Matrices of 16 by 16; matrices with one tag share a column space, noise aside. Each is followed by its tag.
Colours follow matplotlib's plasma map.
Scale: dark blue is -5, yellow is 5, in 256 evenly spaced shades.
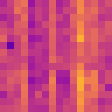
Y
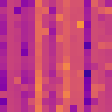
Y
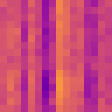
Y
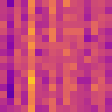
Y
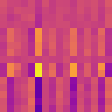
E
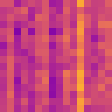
Y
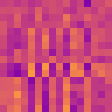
E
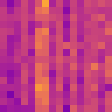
Y
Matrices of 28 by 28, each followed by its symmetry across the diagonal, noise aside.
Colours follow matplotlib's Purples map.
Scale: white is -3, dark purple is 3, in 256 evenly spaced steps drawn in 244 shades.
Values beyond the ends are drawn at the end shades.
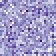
symmetric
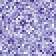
symmetric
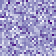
neither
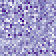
antisymmetric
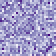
symmetric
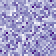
symmetric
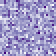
antisymmetric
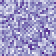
symmetric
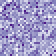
symmetric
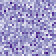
neither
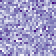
neither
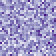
antisymmetric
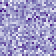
antisymmetric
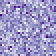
neither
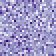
antisymmetric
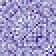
symmetric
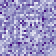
symmetric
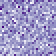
neither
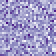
neither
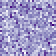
antisymmetric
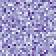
antisymmetric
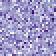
antisymmetric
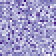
neither
